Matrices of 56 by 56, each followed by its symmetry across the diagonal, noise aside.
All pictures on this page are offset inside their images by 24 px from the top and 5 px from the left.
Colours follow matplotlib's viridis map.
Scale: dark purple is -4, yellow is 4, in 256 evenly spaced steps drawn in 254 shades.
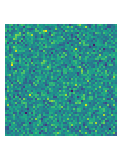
symmetric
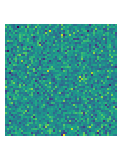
neither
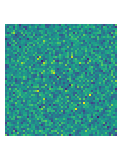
symmetric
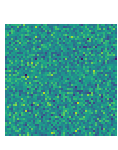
neither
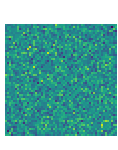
symmetric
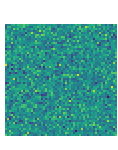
neither
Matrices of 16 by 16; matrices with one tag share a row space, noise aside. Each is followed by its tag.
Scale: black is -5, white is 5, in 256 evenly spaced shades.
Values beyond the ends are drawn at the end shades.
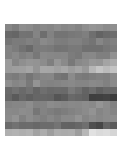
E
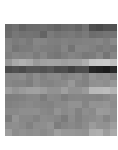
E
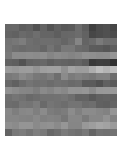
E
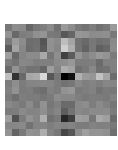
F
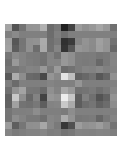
F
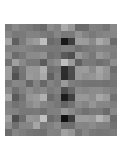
F
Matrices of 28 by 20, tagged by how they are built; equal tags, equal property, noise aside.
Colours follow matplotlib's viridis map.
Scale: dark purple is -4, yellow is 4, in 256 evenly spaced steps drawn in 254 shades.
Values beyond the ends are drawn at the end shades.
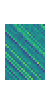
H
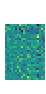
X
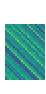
H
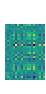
X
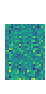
X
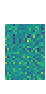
X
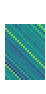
H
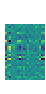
X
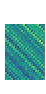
H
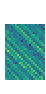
H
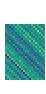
H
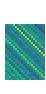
H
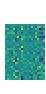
X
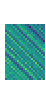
H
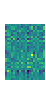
X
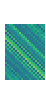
H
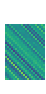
H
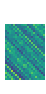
H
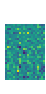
X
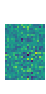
X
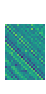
H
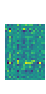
X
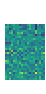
X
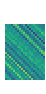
H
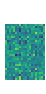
X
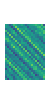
H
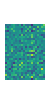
X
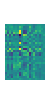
X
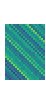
H
